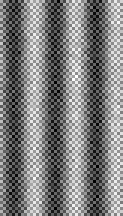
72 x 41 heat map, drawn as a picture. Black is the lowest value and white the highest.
Mirror symmetry: none. Seam: none. Stripes: upright, repeating 3 times. Average level on the scale: 50%.
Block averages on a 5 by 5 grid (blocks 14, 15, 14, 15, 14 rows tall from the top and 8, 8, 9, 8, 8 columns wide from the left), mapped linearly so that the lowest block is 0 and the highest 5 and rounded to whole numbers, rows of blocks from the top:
0 5 1 2 4
0 5 1 2 4
0 5 1 2 4
0 5 1 2 4
0 5 1 2 4
